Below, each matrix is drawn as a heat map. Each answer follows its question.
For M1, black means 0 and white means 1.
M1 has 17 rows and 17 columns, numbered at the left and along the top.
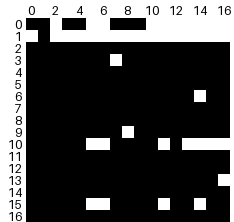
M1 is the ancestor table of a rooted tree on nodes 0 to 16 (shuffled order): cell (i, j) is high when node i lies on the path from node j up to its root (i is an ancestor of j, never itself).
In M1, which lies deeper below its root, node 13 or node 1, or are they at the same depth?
node 13
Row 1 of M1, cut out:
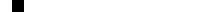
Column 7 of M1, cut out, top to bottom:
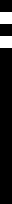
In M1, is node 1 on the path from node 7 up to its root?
yes
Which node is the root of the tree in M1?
1
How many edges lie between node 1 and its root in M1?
0
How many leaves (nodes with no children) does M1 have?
9
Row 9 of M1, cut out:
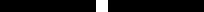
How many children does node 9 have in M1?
1
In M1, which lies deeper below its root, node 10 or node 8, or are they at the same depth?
the same depth
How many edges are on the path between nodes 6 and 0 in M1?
3
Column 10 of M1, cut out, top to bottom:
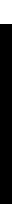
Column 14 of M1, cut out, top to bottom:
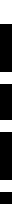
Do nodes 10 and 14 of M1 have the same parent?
no
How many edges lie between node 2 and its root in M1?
2
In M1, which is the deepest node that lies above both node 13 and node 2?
0
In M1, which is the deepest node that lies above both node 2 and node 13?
0
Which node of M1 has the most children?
1
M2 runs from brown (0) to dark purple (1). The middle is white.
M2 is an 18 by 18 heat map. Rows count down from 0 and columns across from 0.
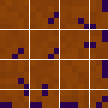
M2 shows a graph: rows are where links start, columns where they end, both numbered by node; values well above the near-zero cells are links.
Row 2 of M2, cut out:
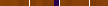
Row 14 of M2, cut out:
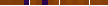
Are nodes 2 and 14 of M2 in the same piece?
no
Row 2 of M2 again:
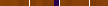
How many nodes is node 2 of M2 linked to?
1
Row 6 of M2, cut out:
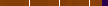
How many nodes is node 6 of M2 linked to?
1
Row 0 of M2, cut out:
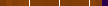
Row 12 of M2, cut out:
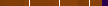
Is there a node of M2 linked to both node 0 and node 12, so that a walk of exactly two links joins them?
yes
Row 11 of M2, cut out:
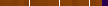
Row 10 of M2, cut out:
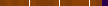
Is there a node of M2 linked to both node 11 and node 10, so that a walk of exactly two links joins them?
yes
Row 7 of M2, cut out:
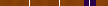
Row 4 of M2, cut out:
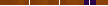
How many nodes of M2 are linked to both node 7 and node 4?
2
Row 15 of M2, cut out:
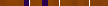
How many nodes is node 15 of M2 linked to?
2
